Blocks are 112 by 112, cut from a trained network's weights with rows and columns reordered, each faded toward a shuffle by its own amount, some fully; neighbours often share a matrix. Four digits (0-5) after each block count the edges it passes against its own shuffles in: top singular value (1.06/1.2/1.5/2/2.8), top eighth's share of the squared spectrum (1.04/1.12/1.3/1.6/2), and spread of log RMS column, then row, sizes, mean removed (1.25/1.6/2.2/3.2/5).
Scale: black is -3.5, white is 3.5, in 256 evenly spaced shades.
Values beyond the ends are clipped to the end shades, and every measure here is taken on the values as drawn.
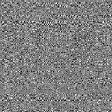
4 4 1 4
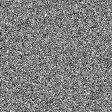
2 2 1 1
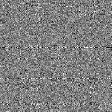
3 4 2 3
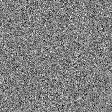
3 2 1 0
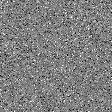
1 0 0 0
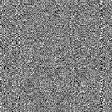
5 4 3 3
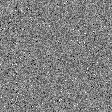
1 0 0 0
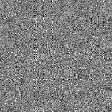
4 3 2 2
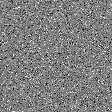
0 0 0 0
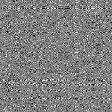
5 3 1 3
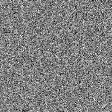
3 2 1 1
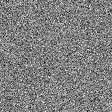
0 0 0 0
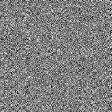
4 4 3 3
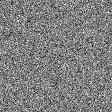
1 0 0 0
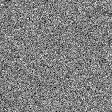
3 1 0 0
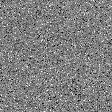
0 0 0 0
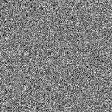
3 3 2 1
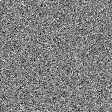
0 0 0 0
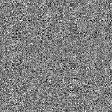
3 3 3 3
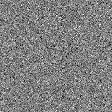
3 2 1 0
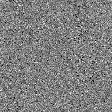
3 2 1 1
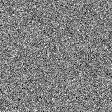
2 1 0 0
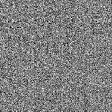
3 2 1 1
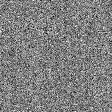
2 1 0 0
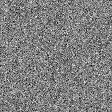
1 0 0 0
